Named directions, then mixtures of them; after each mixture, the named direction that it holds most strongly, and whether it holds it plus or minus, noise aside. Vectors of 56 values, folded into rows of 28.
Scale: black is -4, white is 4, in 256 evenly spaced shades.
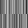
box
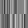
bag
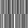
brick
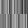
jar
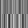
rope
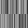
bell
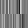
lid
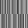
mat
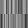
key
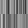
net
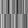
brick, plus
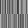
mat, plus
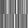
net, minus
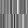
brick, minus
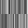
bell, minus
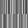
box, plus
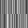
box, plus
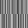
mat, plus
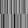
brick, minus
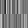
key, minus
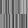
jar, minus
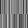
box, plus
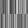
net, minus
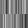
key, plus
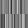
lid, minus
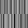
brick, minus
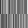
bell, minus
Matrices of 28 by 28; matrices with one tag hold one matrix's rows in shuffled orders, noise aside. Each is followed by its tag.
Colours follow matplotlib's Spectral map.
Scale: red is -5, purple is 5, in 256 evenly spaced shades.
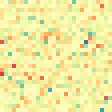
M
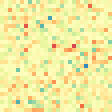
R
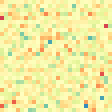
M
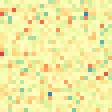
M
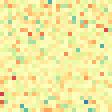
M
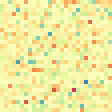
R
